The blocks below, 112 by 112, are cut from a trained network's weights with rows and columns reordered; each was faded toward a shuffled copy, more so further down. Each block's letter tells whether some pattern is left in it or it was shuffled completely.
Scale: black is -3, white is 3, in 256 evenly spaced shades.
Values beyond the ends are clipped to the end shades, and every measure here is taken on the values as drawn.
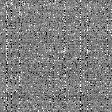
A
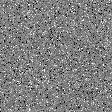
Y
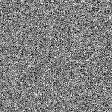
A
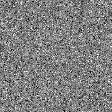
A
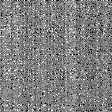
A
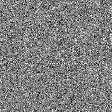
A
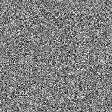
A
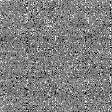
A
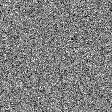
Y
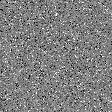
Y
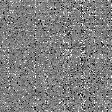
A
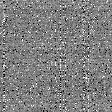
A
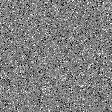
Y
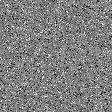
Y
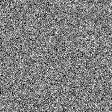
A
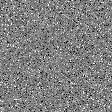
Y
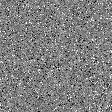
Y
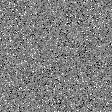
Y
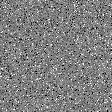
Y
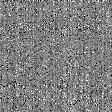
A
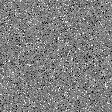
Y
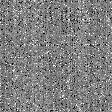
A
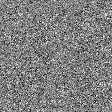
A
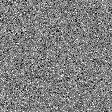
Y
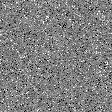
Y
